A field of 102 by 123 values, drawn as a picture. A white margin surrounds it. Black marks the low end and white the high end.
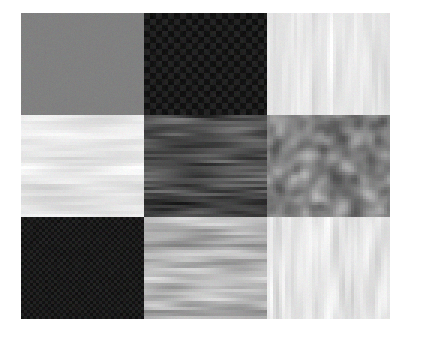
The table splits into 3 rows of 3 panels. Panel 1,1: middling, flat. Panel 1,2: very low, checkered, faint in contrast. Panel 1,3: very high, streaked downward, faint in contrast. Panel 2,1: very high, streaked across, faint in contrast. Panel 2,2: low, streaked across. Panel 2,3: middling, blotchy. Panel 3,1: very low, checkered, faint in contrast. Panel 3,2: high, streaked across. Panel 3,3: very high, streaked downward, faint in contrast.
